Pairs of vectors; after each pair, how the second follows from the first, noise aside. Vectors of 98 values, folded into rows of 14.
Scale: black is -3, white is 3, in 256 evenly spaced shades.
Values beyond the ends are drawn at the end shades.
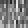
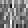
reversed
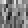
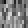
negated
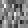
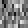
negated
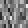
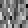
negated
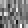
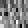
negated
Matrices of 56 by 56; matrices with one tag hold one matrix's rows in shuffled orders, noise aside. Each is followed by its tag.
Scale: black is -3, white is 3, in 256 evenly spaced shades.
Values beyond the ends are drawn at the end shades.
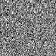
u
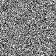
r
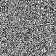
r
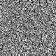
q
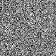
u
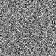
q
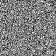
r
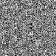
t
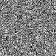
t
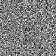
q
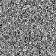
q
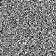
q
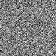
q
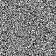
r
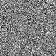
r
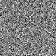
q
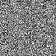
r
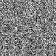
t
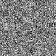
t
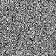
u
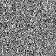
u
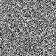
q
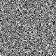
q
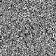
q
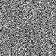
q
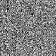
u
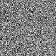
u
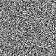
q
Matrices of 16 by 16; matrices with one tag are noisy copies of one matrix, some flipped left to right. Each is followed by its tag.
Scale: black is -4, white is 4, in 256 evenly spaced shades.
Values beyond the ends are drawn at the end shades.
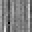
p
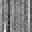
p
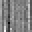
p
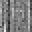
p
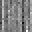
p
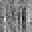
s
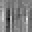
s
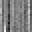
p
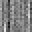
p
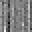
p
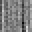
p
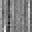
p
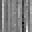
p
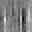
s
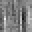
s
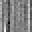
p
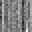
p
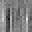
s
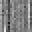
p
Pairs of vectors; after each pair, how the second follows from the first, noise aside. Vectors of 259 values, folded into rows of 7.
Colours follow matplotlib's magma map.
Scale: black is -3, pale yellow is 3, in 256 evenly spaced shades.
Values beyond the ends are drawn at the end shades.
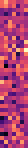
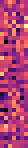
wrapped around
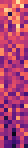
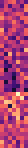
wrapped around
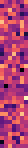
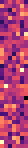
negated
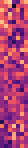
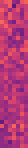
shrunk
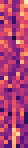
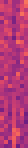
shrunk
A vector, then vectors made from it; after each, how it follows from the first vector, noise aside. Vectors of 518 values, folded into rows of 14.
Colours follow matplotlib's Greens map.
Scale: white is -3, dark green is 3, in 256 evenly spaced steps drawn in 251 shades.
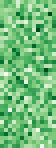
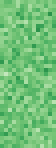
shrunk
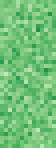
shrunk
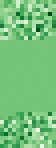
partly zeroed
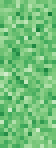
shrunk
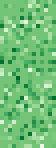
partly zeroed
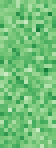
shrunk
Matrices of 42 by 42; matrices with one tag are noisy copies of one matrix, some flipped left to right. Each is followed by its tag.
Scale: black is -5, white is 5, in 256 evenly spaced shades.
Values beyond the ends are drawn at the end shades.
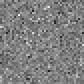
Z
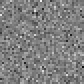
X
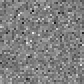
Z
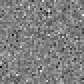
X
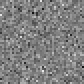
X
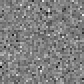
X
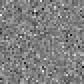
X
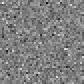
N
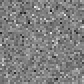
Z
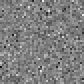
X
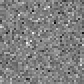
Z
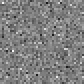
N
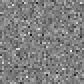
N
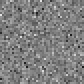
X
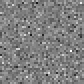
N
